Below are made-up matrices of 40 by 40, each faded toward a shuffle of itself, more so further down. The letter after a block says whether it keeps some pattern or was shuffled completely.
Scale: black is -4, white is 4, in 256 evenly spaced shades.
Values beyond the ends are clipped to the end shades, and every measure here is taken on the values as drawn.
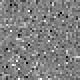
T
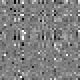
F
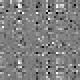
F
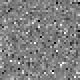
T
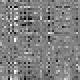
F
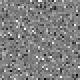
T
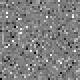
T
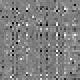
F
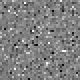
T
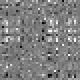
F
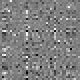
F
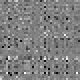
F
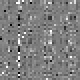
F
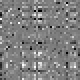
F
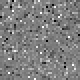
T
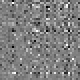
F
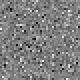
T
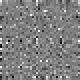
F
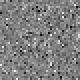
T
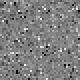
T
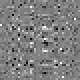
F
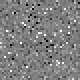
T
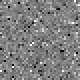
T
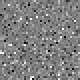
T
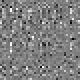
F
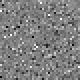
T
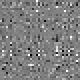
F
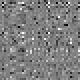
F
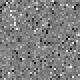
T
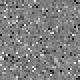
T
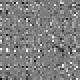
F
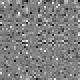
F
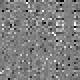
F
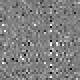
F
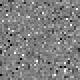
T
